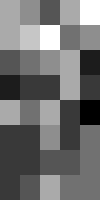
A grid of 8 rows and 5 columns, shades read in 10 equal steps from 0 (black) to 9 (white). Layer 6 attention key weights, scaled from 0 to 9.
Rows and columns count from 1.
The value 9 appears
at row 1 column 5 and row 2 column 3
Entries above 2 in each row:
5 5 4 1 3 2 3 4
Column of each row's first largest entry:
5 3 4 4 1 3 5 3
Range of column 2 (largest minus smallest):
5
